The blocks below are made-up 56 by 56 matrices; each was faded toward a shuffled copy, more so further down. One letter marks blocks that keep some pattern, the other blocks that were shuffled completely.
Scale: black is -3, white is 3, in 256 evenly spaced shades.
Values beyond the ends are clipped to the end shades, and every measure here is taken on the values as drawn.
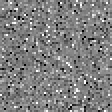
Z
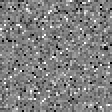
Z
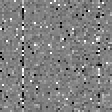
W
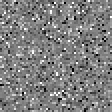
Z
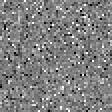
Z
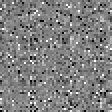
W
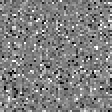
W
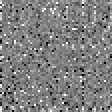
W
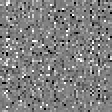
W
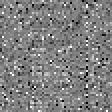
W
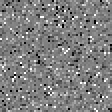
Z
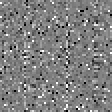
W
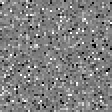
Z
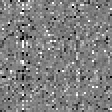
W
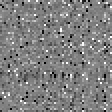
W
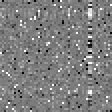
W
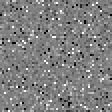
Z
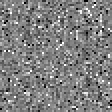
W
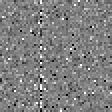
W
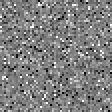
Z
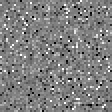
Z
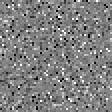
Z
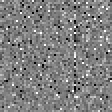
W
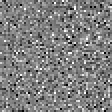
W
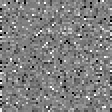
W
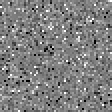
Z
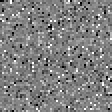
Z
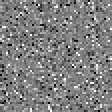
W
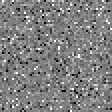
Z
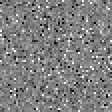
Z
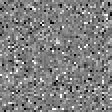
W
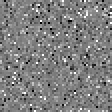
Z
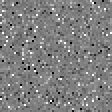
Z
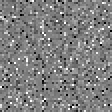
W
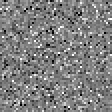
W
